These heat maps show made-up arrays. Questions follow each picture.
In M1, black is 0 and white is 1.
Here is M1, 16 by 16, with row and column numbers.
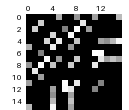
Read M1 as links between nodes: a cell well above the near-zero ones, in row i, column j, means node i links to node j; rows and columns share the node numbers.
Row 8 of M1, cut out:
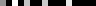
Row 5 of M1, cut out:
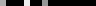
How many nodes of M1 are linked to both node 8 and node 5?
3
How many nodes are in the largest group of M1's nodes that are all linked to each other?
3
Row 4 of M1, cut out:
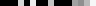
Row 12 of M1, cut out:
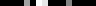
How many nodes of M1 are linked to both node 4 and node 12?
0
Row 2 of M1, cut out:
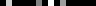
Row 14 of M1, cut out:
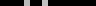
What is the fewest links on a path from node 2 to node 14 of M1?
3
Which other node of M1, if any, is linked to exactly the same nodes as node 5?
node 15
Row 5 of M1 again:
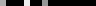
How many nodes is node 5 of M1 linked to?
3
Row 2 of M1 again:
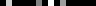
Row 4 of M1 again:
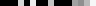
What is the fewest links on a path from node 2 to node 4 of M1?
2
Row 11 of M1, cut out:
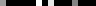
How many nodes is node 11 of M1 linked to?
4
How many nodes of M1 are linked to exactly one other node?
2
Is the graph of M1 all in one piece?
yes
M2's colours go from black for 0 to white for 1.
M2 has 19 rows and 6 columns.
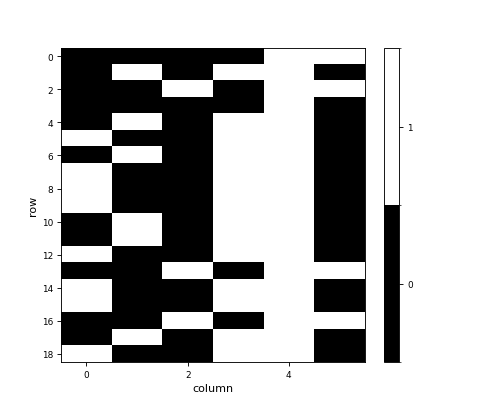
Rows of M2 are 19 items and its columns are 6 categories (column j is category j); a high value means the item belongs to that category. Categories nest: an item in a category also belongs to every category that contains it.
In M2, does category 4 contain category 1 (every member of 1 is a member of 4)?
yes
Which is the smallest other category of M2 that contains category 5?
4
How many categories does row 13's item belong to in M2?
3
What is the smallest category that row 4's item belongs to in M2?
1
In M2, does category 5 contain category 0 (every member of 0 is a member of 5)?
no
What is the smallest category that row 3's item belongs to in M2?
4
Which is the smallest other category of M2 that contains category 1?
3
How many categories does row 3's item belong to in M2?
1
